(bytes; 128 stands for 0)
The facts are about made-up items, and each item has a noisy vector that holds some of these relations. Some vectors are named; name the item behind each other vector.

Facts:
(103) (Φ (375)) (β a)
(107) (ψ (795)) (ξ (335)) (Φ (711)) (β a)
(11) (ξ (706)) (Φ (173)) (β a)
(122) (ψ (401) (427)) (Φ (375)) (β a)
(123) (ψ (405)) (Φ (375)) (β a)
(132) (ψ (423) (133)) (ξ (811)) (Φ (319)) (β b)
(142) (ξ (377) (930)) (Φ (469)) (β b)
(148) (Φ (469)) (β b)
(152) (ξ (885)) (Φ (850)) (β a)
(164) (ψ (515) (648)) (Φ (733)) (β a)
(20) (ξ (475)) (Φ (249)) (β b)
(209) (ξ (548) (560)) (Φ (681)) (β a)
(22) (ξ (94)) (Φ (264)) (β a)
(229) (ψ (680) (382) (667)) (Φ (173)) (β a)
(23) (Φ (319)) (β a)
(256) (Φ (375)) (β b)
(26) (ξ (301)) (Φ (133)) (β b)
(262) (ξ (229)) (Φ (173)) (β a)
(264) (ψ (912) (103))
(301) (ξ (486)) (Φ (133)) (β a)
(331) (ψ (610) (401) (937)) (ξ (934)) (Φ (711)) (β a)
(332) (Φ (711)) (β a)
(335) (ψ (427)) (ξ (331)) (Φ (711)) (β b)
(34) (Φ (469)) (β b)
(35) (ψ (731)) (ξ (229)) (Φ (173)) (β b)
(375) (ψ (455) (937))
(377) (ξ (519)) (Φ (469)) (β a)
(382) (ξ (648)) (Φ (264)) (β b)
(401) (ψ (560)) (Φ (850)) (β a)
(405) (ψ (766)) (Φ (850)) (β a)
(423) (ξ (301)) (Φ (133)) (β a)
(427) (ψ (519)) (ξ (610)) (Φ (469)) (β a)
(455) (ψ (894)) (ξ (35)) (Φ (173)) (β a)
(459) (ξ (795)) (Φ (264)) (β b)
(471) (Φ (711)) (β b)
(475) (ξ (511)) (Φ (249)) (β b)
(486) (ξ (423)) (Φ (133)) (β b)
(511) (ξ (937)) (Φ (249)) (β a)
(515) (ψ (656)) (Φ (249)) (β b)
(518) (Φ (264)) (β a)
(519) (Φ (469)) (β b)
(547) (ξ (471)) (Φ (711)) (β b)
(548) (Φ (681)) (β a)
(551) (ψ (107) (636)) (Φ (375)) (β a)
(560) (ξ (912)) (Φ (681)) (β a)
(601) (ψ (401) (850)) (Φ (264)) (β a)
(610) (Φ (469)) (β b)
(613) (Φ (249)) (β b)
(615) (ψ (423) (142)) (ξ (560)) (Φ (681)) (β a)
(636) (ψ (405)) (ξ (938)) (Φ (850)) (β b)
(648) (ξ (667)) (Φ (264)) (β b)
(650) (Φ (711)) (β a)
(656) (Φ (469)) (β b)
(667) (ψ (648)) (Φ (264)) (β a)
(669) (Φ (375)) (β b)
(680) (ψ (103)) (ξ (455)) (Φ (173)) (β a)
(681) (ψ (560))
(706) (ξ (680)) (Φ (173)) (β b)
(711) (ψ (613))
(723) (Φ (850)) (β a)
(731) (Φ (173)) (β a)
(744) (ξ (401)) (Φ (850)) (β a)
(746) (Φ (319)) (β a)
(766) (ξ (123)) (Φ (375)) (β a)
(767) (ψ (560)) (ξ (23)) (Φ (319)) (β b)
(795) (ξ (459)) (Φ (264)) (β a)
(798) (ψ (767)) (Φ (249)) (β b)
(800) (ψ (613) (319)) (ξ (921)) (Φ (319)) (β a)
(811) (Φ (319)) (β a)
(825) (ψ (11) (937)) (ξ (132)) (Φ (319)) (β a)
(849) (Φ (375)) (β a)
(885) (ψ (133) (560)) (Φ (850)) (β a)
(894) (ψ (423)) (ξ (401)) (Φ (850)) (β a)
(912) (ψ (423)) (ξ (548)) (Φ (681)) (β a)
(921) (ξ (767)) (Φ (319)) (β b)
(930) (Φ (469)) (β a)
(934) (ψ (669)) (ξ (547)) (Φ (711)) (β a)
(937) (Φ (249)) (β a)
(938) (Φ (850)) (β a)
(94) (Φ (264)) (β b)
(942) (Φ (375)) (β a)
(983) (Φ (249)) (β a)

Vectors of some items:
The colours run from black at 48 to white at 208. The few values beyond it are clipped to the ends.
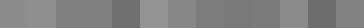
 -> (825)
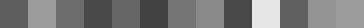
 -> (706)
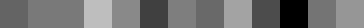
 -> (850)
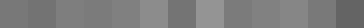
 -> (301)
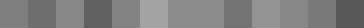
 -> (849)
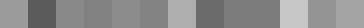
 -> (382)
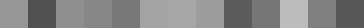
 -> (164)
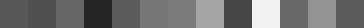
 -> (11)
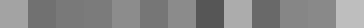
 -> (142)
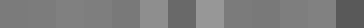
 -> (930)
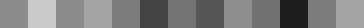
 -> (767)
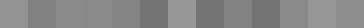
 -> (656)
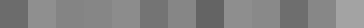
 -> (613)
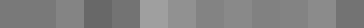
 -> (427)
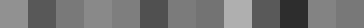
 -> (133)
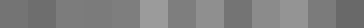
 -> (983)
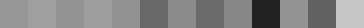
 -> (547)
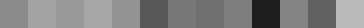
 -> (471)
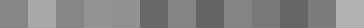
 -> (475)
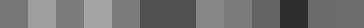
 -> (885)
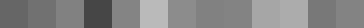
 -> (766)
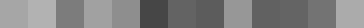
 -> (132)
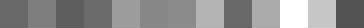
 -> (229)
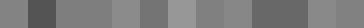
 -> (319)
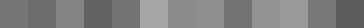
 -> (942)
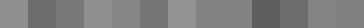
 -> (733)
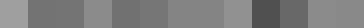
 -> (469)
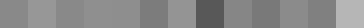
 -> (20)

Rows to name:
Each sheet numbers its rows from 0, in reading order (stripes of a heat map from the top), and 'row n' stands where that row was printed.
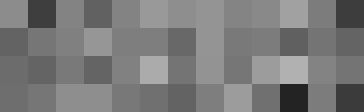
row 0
(103)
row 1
(938)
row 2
(795)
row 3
(560)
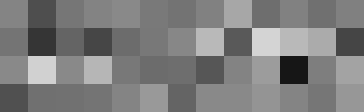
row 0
(894)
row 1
(680)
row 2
(335)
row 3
(405)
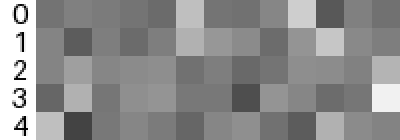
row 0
(107)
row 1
(22)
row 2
(459)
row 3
(636)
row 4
(264)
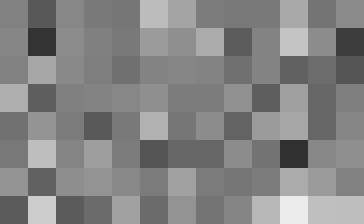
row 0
(209)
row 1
(667)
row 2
(122)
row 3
(615)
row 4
(551)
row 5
(519)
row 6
(648)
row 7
(35)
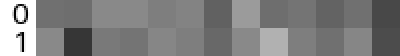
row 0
(548)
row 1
(423)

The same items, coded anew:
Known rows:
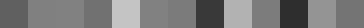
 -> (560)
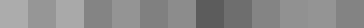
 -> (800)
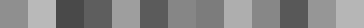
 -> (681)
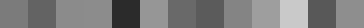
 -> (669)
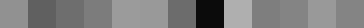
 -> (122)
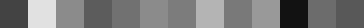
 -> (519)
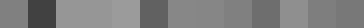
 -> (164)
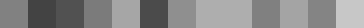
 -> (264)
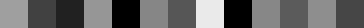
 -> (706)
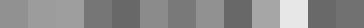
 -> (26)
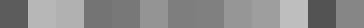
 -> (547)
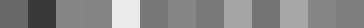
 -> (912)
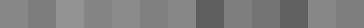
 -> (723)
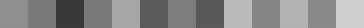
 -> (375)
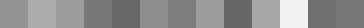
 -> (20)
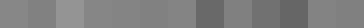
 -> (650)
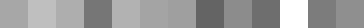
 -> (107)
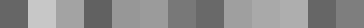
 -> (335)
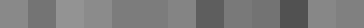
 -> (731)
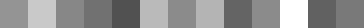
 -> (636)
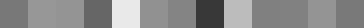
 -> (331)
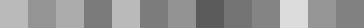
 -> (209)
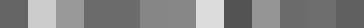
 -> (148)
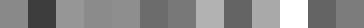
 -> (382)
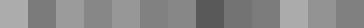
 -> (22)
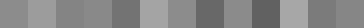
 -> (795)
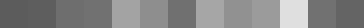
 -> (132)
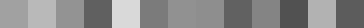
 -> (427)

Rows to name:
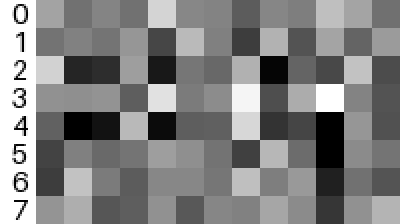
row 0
(825)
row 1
(123)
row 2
(262)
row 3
(142)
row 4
(229)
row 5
(401)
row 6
(610)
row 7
(850)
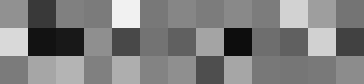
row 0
(894)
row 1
(11)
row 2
(934)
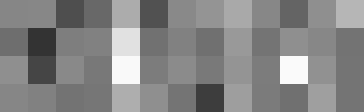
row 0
(133)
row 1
(423)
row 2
(615)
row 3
(601)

